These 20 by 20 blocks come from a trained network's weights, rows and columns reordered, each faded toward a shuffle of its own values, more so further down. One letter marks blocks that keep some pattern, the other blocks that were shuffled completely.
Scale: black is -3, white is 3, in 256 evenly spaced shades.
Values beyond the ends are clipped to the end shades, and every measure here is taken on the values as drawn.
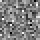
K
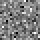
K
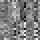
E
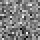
K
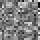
E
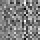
E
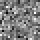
K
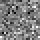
K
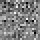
E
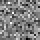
K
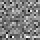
E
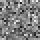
K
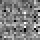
E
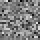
E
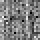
E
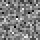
K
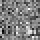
E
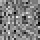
E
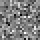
K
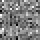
E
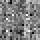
E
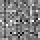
E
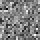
K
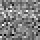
E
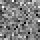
K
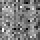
E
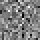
E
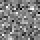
K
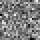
K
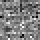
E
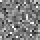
K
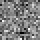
E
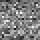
E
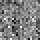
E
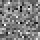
K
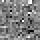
E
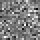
K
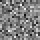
K
